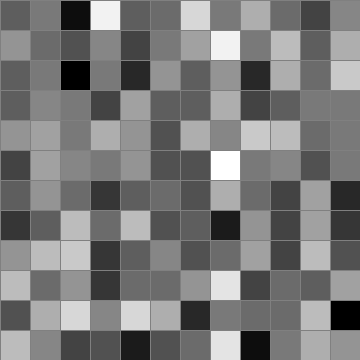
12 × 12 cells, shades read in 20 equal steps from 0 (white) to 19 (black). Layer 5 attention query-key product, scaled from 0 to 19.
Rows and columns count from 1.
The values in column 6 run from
6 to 13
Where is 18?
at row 1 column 3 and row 12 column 9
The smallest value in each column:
5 5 3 1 3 6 3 0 4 5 5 4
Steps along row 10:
up down up down same down down up down up down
